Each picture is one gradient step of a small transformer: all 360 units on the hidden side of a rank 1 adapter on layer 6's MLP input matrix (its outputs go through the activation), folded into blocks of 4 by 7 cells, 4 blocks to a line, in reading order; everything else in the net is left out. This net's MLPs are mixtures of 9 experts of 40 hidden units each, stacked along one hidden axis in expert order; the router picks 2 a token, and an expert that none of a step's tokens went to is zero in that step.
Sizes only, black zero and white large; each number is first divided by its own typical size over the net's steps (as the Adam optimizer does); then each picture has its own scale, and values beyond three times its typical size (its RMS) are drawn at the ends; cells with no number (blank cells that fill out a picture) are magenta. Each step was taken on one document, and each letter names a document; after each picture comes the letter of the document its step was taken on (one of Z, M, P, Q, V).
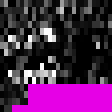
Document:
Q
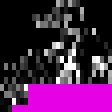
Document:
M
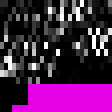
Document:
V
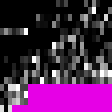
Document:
M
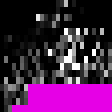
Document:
M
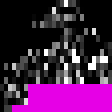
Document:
M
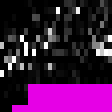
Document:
V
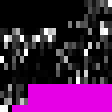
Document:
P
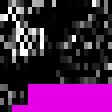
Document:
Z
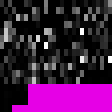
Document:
V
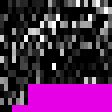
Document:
Z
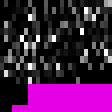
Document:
V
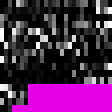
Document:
Z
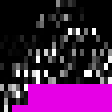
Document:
M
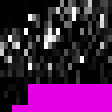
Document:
V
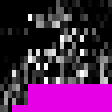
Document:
M
